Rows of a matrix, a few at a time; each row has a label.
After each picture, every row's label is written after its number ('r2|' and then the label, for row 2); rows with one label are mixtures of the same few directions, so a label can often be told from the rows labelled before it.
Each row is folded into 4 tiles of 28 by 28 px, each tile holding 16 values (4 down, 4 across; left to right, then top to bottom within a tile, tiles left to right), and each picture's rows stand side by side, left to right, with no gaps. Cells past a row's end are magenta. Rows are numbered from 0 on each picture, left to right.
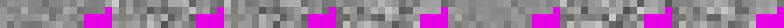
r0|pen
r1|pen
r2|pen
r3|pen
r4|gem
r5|pen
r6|pen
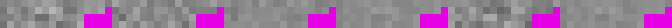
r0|pen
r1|gem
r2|gem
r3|pen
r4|pen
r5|pen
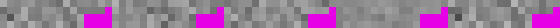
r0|gem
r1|pen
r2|gem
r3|pen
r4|gem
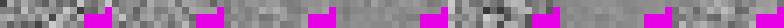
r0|pen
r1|gem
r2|pen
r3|gem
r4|pen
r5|pen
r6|pen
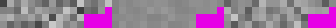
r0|pen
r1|pen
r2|gem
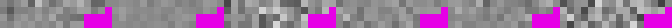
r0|gem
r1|gem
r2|pen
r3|gem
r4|gem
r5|gem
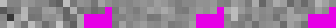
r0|gem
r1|pen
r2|gem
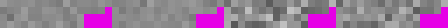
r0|gem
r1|gem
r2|pen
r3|pen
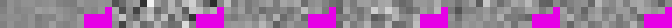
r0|pen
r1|gem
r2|pen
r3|pen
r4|gem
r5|gem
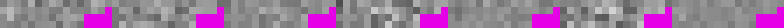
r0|gem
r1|pen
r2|pen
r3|pen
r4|gem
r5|pen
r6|gem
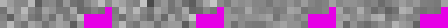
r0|gem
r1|gem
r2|pen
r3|pen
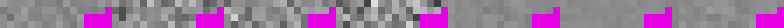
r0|gem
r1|gem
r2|gem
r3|gem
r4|pen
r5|pen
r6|pen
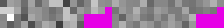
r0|gem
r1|gem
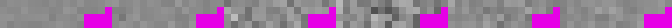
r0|pen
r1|gem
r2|gem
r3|pen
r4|pen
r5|pen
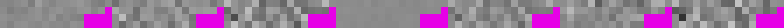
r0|gem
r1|gem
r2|gem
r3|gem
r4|gem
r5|gem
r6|gem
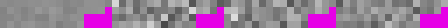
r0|pen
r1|pen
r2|gem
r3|pen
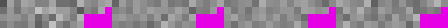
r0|pen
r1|pen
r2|gem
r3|gem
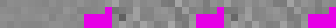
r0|pen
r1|gem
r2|gem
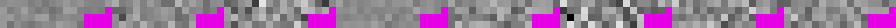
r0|pen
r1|gem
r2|gem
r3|pen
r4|pen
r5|gem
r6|pen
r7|gem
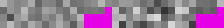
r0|gem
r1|pen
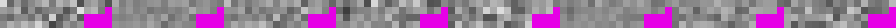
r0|pen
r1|pen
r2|pen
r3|gem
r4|pen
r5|gem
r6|pen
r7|pen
